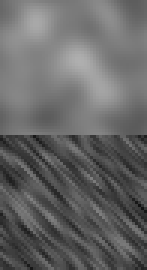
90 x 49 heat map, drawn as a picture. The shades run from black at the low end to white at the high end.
The table splits into 2 rows of 1 panel. Panel 1,1: middling, smooth. Panel 2,1: low, slanting down to the right.
